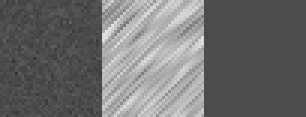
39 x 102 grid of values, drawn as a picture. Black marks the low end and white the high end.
It is made of 1 by 3 panels. Panel 1,1: low, fine-grained, faint in contrast. Panel 1,2: high, slanting up to the right. Panel 1,3: low, flat.
